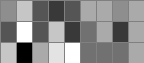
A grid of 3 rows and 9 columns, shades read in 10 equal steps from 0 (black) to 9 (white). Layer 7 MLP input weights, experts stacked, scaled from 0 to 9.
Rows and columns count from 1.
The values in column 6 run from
4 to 6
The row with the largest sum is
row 3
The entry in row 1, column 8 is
5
